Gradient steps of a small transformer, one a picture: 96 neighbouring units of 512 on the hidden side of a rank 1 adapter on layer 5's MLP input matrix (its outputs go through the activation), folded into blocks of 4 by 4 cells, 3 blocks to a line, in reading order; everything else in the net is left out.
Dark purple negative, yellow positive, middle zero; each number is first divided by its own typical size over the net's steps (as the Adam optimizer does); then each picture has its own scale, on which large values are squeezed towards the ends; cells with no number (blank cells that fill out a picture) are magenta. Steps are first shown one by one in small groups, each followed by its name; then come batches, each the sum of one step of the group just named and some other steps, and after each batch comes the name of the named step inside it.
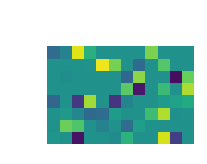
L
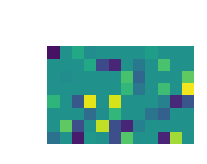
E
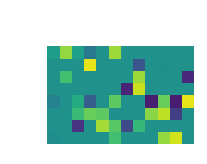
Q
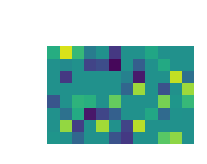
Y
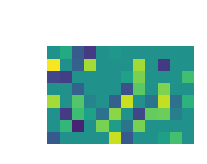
Q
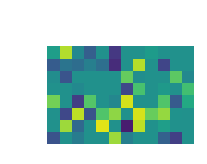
Y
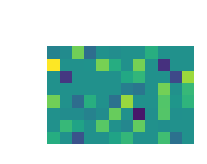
L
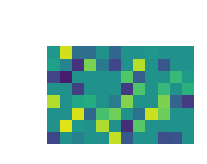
Y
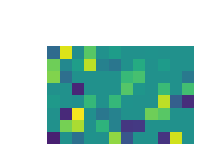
E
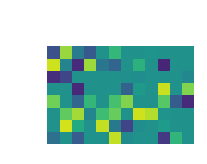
E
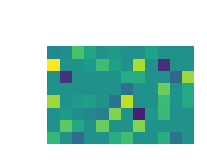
L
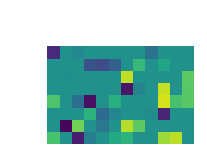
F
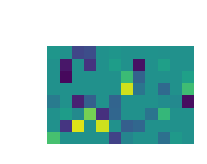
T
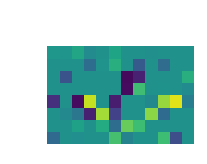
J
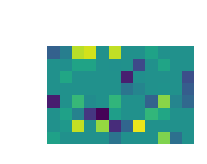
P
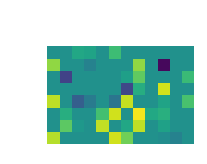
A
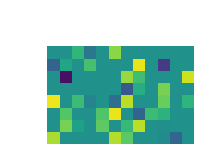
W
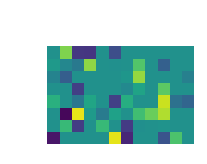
A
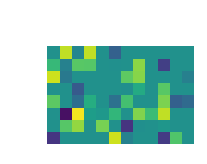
A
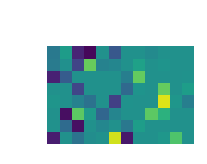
F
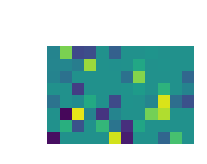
P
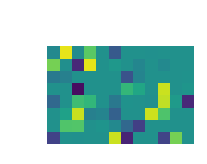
J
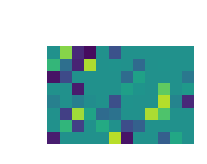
T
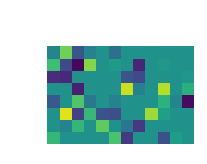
T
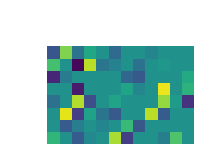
F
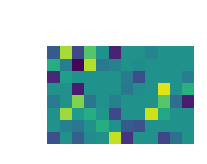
F
